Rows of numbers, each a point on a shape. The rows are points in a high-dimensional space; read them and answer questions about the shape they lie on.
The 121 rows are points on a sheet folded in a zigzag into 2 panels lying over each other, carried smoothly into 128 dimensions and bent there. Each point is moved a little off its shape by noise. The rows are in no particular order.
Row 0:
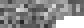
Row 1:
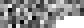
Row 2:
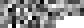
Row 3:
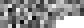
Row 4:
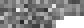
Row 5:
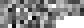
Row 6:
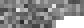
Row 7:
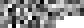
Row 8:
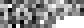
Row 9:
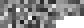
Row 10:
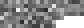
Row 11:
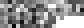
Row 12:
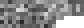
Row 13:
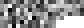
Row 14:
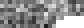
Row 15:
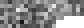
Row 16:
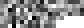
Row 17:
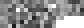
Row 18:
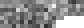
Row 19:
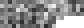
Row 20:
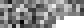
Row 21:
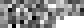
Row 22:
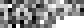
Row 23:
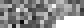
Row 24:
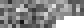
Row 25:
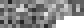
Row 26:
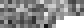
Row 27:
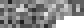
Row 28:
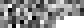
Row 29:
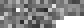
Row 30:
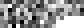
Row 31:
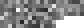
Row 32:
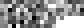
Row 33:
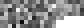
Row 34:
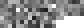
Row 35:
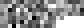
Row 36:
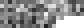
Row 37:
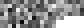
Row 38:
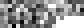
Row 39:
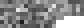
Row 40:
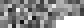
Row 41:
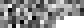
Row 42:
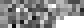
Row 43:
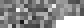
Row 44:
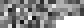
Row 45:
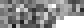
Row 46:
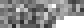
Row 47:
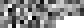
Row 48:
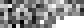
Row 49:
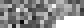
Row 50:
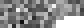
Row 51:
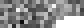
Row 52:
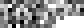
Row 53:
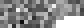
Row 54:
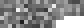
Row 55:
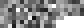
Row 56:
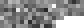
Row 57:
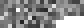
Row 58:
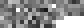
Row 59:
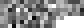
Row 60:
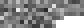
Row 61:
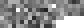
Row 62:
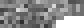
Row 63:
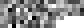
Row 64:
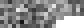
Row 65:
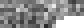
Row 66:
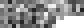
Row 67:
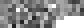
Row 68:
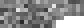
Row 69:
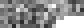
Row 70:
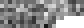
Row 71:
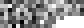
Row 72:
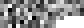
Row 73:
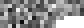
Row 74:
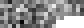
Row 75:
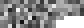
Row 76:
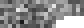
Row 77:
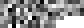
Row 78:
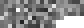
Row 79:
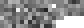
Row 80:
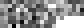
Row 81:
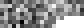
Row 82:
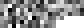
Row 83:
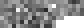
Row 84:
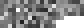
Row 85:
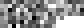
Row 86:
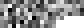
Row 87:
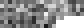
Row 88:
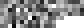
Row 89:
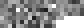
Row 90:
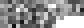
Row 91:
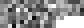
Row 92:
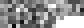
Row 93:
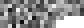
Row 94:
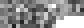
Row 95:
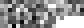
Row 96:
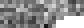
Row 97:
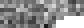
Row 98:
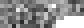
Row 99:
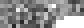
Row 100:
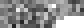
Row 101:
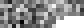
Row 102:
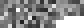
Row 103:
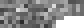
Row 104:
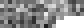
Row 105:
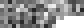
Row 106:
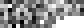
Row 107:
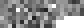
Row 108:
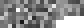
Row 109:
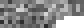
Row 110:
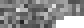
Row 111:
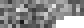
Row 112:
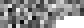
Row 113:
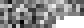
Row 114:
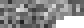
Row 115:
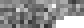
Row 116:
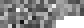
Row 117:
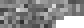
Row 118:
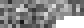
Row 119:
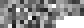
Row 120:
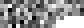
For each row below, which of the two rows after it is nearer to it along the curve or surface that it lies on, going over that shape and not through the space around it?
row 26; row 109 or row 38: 38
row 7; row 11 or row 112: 112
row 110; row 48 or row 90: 48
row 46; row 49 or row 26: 26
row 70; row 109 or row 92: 92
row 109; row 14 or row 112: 112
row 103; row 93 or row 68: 68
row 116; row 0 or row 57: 57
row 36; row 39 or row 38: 38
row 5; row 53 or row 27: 53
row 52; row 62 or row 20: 20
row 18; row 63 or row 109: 63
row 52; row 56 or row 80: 80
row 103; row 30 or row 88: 30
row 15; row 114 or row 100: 114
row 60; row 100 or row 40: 40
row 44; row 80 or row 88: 88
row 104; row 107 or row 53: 107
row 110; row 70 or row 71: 71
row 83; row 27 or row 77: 77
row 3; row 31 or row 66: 31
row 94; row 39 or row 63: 63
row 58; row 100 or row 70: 100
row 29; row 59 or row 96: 59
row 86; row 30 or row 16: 30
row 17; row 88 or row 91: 91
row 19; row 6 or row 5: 5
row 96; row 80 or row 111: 80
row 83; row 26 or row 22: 26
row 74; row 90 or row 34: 90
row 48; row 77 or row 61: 77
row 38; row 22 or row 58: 22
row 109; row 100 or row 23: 23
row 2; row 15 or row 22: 22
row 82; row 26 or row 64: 64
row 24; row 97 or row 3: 3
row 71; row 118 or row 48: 48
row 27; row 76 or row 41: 76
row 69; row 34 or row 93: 34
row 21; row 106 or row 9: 106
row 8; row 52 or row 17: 52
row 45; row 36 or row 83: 36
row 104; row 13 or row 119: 119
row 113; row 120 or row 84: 120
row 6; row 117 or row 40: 117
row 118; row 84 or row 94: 84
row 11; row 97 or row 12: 97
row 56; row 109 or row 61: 61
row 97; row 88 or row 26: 26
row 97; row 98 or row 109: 98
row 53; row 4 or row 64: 64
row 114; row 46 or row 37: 37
